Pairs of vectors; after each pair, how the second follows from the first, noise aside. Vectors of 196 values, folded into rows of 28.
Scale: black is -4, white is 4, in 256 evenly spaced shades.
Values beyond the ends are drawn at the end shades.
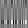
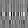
wrapped around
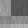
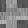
wrapped around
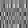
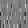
partly zeroed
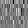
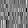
wrapped around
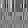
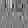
partly zeroed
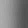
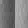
wrapped around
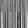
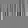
partly zeroed
